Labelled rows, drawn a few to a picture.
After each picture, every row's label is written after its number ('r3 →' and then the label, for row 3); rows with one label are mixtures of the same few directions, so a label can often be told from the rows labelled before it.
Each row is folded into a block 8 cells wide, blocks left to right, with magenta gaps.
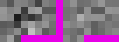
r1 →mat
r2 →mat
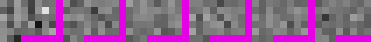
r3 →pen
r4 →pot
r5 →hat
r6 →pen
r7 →pen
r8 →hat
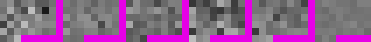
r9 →pen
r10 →pen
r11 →pen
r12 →hat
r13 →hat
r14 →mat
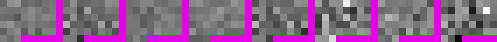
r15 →pot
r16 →pen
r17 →mat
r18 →hat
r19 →pen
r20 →pen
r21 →hat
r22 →pen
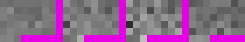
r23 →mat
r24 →pen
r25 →pen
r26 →hat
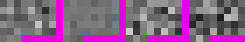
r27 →pen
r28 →pen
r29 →pot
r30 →hat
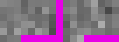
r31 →pot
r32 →pen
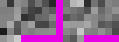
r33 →hat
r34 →pot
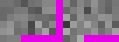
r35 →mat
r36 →pen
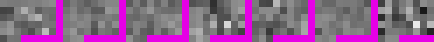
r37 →mat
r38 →mat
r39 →pot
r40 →mat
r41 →pot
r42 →hat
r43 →pen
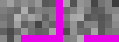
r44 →mat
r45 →hat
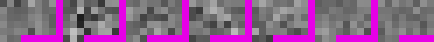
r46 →hat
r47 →mat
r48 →mat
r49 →mat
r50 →hat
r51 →mat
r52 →pot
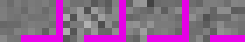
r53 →mat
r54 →pen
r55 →pot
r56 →mat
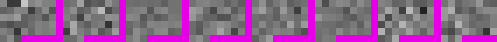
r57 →pot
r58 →pot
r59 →mat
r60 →mat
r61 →pen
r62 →pot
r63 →pen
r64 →mat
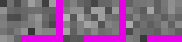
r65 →hat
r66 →pen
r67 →pen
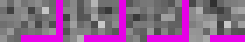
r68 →pen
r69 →pen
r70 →hat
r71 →mat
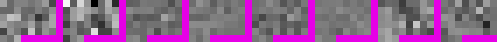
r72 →hat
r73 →hat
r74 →hat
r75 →pot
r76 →hat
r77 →pot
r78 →mat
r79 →pot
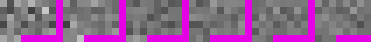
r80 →pen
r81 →pen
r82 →hat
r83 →pot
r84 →pen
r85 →pot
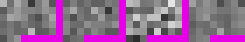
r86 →hat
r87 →pen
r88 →hat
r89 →hat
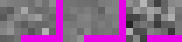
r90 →mat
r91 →mat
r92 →hat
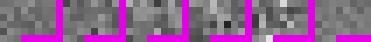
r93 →pen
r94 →hat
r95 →hat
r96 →mat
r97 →pen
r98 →pen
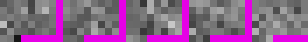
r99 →pen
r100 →mat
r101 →pot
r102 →hat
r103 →pen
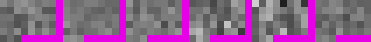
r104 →mat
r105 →hat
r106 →pen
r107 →mat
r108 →hat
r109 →hat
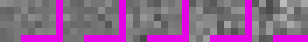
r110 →mat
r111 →pot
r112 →pen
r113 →mat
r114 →hat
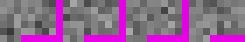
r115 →mat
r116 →pot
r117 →pot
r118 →mat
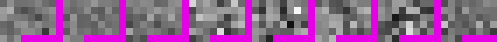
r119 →mat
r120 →pen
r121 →hat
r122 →hat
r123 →pen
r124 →mat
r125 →mat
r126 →pen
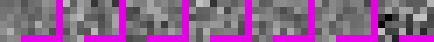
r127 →mat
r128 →hat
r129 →mat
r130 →pot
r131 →pot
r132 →hat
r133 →hat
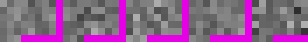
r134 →hat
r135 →mat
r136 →pen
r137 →pot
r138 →pen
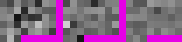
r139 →mat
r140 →pen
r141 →pot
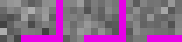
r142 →hat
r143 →pot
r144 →pot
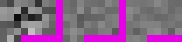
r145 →mat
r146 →mat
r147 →mat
